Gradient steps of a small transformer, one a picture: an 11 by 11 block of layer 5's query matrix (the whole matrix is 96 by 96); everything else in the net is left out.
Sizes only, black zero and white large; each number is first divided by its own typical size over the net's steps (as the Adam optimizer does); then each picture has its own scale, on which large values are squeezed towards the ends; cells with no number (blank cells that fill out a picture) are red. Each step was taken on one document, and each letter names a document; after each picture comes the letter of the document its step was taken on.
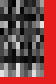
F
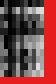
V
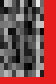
V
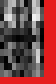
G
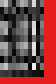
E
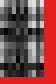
E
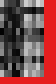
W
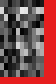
V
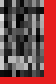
E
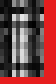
G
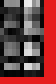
W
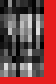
G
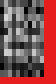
F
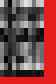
W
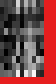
W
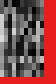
E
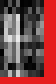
V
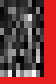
G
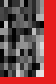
V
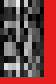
W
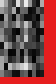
E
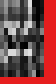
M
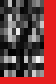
F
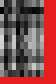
E
